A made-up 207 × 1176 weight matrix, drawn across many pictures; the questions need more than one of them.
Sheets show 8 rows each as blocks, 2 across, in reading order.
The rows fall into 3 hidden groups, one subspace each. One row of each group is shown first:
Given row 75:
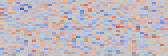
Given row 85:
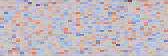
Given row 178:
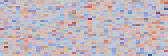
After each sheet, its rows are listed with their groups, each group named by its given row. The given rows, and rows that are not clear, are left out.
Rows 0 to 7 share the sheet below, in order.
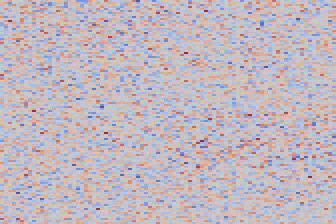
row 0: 178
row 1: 75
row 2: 75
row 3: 178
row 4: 178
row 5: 85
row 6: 85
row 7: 178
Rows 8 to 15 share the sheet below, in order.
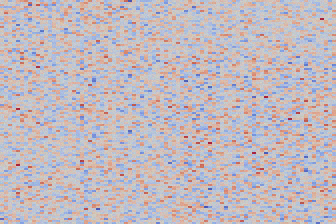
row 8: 85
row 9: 178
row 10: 75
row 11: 85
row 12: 75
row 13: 85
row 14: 85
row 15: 178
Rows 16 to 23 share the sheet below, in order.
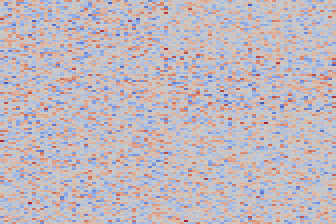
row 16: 75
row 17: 75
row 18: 178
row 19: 178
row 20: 178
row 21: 178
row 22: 75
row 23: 75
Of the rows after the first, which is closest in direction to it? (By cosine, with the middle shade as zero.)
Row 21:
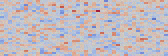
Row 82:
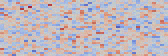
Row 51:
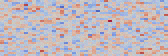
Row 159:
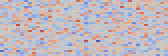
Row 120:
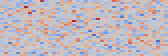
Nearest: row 120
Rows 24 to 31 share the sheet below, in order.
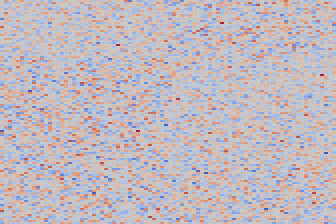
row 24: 85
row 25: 85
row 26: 75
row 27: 178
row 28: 75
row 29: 178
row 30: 178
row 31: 85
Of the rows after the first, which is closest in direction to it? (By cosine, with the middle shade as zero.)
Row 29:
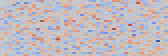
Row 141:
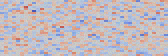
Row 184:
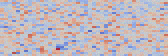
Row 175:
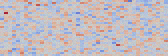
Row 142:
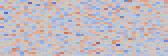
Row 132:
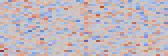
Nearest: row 184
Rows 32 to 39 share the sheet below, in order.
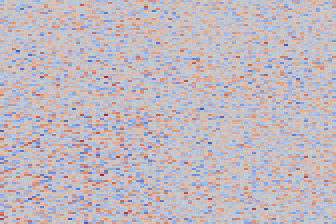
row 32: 75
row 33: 85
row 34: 178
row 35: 178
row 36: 85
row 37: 85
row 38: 85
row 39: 85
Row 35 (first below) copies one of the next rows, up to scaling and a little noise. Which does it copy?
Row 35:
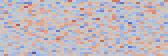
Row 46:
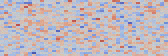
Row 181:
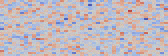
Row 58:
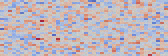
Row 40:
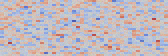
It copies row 46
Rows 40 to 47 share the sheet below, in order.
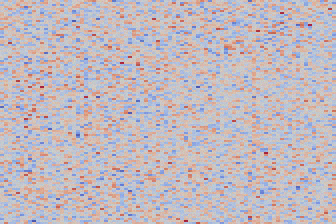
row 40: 178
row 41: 178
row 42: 85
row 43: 85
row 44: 85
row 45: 85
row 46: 178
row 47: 75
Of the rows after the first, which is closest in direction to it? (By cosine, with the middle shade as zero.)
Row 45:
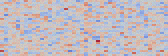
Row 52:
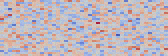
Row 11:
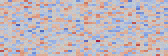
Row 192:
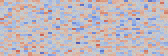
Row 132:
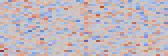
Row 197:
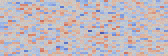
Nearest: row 132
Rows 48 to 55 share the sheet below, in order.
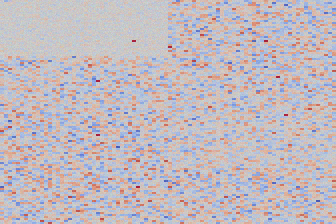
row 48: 85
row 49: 85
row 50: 75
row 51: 178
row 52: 75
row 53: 178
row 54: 75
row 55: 75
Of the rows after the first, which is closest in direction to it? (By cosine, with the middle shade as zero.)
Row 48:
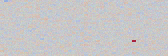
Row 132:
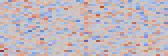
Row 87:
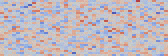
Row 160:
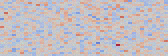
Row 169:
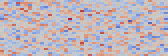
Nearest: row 132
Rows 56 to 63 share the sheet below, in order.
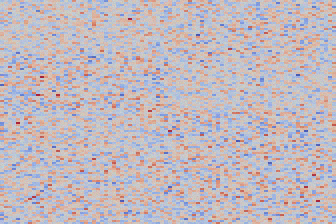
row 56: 75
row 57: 75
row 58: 178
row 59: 75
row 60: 178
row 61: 75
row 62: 85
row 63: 75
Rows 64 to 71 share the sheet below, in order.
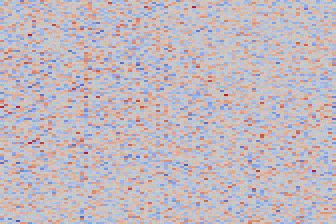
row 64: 75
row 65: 85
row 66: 85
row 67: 178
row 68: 85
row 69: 75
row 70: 75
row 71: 75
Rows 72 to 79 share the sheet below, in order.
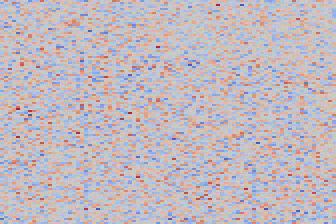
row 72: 178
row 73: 75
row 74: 75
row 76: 85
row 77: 178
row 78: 85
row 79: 85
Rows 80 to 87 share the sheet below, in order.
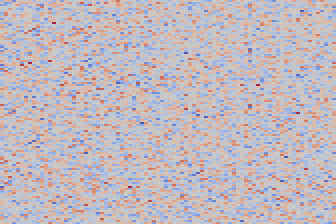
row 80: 85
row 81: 75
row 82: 75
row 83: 75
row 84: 85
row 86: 75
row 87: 178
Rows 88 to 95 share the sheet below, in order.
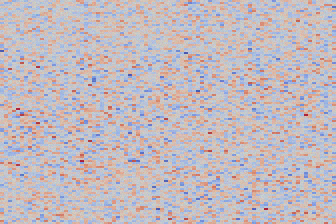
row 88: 85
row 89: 75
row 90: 75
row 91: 75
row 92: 75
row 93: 178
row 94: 178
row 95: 85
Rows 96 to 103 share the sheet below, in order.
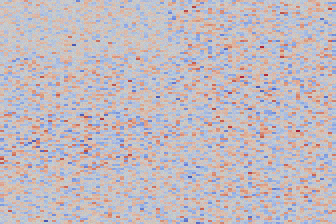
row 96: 85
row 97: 178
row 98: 178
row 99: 178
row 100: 85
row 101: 75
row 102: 178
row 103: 75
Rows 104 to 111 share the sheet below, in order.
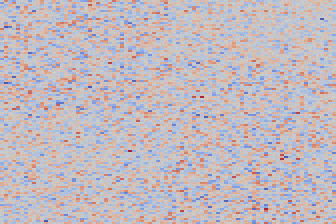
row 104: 178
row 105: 178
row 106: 178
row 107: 75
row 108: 85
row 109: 85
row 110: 178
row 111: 85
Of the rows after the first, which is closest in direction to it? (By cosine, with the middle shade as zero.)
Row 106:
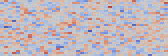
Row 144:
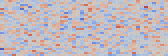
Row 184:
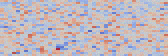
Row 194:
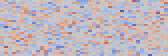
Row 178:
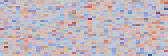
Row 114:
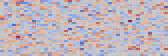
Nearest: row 194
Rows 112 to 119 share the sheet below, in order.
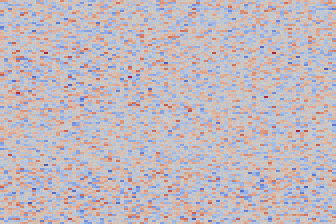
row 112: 178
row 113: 178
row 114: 75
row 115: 85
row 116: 178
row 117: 75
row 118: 75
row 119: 75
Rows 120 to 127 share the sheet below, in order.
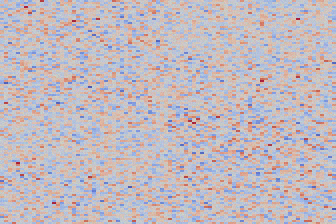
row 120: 178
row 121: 75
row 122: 178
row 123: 75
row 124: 75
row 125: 75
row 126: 75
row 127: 178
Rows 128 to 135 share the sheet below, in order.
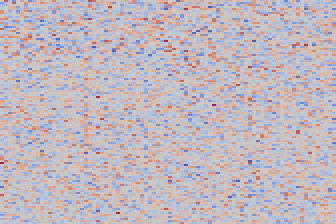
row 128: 178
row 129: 85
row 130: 85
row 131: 75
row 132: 85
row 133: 75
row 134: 85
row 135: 75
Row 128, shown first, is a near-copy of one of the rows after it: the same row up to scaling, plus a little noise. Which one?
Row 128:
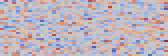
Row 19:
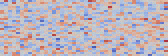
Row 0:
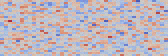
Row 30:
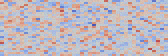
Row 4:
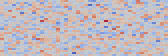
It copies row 19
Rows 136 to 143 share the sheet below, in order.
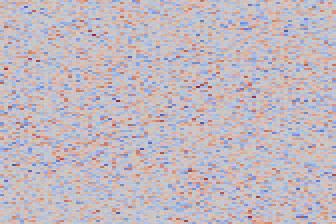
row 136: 178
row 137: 75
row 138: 85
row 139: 85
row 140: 178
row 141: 178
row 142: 85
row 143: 75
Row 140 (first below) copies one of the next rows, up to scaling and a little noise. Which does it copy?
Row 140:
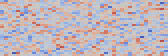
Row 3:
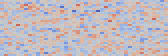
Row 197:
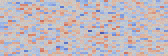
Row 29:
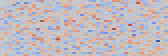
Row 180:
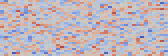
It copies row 180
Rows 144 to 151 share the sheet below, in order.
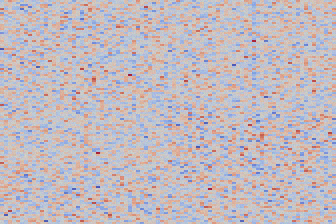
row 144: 75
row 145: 85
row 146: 75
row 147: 85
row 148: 85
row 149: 75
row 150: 178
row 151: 178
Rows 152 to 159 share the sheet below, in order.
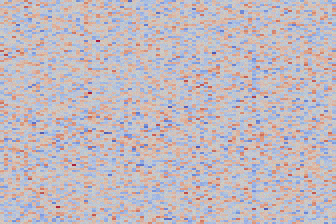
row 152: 85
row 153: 178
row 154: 85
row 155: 85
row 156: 178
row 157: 75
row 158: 178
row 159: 85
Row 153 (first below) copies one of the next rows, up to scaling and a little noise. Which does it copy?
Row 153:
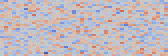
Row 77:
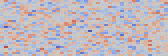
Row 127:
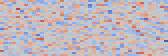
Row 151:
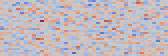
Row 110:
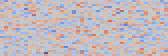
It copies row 110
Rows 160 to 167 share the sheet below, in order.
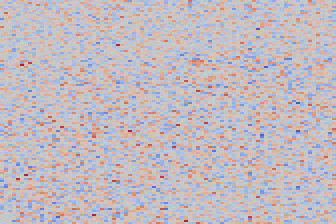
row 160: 85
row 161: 75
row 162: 75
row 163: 178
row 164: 75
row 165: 75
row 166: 178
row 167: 75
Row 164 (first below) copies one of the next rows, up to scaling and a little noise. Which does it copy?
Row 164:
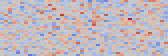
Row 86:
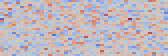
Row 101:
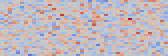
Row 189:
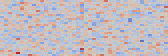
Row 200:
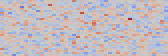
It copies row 101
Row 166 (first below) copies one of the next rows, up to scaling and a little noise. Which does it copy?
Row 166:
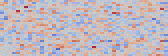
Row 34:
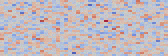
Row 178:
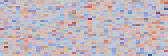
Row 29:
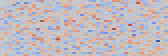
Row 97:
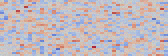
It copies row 97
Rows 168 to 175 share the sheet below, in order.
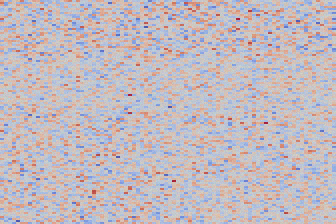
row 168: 75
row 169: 75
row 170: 85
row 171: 85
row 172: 85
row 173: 178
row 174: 75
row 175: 85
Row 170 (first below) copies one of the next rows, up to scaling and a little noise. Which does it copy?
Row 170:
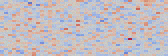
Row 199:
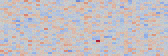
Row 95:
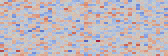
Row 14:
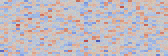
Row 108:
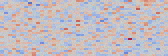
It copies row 108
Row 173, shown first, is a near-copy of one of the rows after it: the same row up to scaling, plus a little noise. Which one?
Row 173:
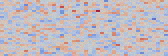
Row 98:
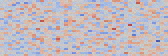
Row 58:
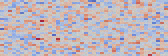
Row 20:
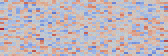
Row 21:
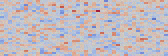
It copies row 21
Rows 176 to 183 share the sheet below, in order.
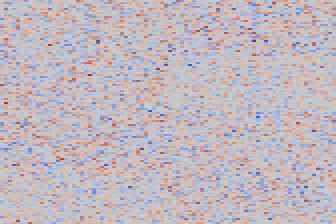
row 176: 85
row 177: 85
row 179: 75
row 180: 178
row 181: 178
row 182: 75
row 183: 75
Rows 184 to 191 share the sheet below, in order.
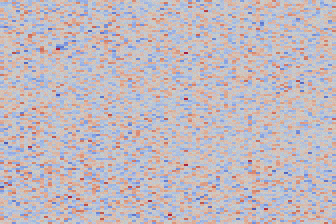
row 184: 178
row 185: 75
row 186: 178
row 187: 178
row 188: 75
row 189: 75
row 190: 75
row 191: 85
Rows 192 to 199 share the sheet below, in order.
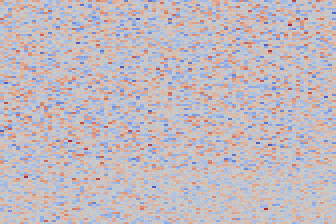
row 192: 75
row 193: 75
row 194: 178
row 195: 178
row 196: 75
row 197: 178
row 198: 178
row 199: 85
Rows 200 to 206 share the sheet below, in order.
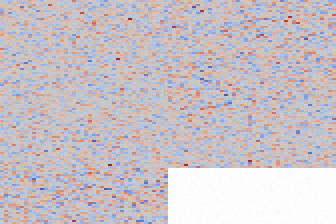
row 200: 75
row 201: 178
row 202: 178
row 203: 178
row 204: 75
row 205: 75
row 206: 178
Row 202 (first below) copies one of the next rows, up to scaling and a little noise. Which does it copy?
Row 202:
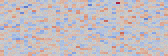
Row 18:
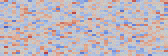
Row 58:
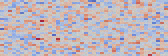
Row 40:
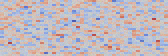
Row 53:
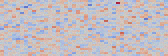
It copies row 53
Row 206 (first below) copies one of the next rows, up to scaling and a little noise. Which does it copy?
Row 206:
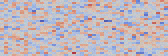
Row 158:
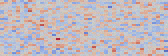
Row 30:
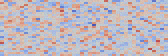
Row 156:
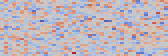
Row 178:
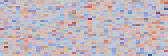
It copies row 156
